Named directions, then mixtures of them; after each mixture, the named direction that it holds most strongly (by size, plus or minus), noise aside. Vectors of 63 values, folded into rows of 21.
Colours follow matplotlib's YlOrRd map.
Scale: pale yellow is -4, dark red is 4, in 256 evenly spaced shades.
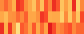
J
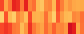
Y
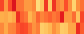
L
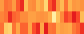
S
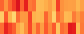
Y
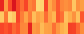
Y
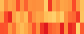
L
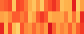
J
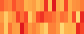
L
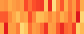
L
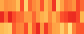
S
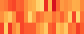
L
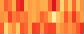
S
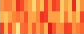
J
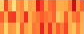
Y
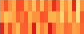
J
